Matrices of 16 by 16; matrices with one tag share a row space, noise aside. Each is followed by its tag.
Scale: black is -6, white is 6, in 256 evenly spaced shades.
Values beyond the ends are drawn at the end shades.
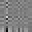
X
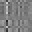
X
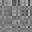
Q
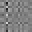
X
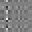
X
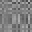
Q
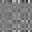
Q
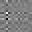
X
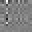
X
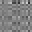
Q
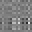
Q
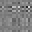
Q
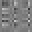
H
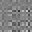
Q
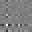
X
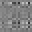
Q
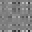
Q
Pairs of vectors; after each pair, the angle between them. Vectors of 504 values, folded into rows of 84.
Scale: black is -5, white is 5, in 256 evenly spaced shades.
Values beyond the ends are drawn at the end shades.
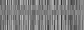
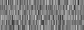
partly opposed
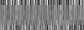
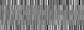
nearly parallel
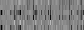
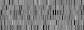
partly aligned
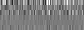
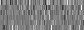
partly aligned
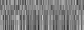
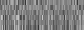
nearly parallel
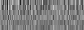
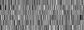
orthogonal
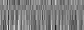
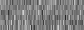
partly aligned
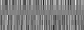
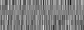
nearly parallel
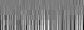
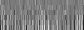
nearly parallel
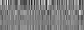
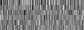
partly opposed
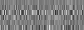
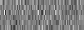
partly opposed
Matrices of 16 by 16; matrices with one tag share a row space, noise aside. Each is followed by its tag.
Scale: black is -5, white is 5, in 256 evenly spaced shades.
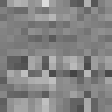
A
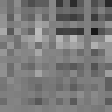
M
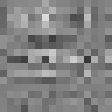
A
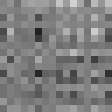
M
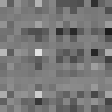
M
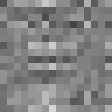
A
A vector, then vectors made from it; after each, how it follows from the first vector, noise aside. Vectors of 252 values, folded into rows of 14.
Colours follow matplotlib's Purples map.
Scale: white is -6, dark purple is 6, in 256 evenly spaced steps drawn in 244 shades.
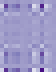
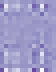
negated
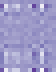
negated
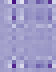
reversed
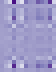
reversed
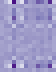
reversed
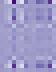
reversed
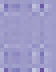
shrunk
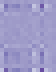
shrunk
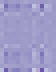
shrunk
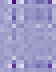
reversed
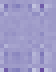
shrunk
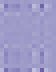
shrunk
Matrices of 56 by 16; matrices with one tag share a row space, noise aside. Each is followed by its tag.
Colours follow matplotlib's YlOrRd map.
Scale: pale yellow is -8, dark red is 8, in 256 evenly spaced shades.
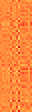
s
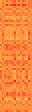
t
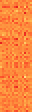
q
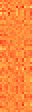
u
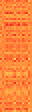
t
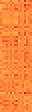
q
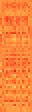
t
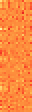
u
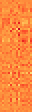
s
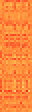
t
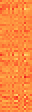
q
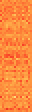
t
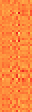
s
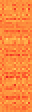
t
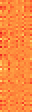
u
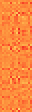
s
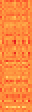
t
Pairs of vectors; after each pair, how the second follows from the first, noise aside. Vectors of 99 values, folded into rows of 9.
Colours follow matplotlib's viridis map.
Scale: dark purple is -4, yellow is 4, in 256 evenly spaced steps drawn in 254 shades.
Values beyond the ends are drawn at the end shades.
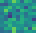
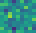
negated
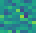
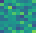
wrapped around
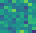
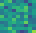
negated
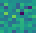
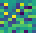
scaled up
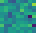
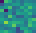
wrapped around
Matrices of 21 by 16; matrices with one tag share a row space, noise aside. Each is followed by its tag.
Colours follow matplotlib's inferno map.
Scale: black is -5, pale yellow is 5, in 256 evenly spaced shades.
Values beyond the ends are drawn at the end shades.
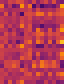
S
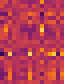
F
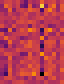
F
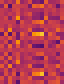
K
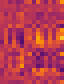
S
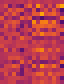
S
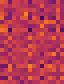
F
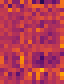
S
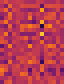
F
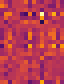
F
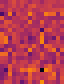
F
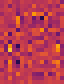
K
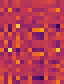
K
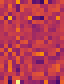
K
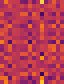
F
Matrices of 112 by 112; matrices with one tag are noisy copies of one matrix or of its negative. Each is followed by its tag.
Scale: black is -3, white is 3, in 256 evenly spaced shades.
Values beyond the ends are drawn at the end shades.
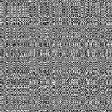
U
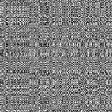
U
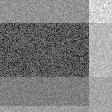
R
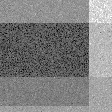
R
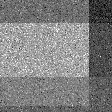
R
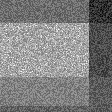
R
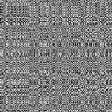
U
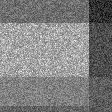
R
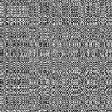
U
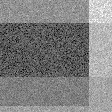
R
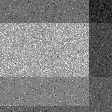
R
